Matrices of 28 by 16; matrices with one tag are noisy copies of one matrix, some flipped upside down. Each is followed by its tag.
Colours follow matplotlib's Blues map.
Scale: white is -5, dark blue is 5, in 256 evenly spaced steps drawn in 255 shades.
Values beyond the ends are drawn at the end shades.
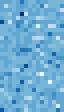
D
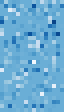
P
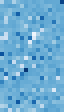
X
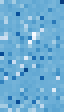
X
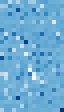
X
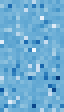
P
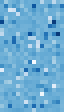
P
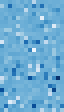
P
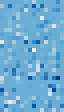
P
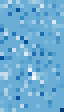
X
